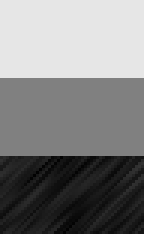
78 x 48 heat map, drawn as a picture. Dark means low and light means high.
The table splits into 3 rows of 1 panel. Panel 1,1: very high, flat. Panel 2,1: middling, flat. Panel 3,1: very low, slanting up to the right, faint in contrast.
